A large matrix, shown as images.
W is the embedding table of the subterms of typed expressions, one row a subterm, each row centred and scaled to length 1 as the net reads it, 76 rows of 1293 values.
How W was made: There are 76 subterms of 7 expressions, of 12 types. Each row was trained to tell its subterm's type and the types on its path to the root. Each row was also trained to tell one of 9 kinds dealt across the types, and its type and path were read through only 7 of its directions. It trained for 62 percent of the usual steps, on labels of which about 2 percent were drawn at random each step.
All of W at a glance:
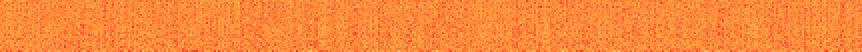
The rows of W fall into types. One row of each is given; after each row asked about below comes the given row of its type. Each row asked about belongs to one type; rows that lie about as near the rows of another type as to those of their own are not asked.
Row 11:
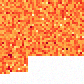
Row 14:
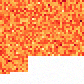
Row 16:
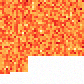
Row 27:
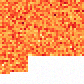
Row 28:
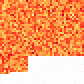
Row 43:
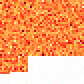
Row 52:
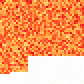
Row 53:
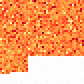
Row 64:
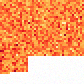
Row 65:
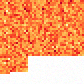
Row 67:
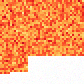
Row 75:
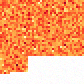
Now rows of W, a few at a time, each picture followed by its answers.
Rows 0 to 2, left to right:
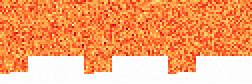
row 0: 28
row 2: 11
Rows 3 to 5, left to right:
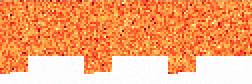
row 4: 11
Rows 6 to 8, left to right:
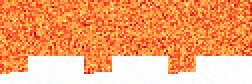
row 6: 28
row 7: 43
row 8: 67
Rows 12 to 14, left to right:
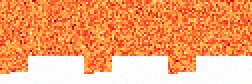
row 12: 65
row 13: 75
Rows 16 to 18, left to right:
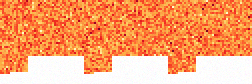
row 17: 14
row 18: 11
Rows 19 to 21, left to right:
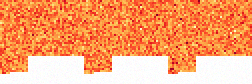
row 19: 14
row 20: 65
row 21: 52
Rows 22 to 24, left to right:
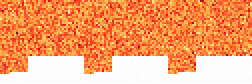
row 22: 11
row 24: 65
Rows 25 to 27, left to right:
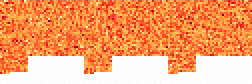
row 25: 11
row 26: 52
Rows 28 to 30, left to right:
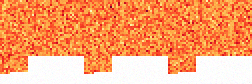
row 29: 53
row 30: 64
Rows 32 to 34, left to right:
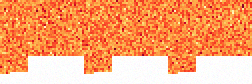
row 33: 28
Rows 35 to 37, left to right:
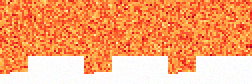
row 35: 52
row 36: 14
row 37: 27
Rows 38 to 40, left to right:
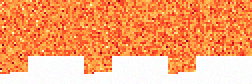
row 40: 65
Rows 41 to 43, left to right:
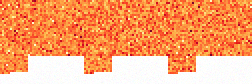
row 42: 53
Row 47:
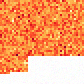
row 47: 14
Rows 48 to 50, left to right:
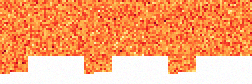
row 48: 43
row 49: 14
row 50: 65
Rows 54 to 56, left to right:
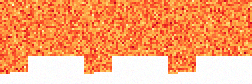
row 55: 65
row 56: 28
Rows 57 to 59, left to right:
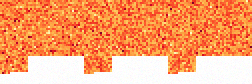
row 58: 11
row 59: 75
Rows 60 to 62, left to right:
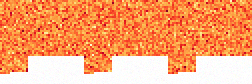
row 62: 43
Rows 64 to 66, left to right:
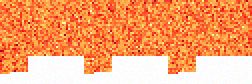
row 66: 52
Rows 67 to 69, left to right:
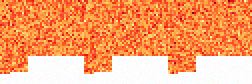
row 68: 28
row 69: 27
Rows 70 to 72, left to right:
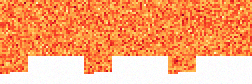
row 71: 43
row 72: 52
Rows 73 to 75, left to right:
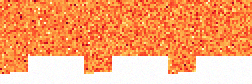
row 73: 53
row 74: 28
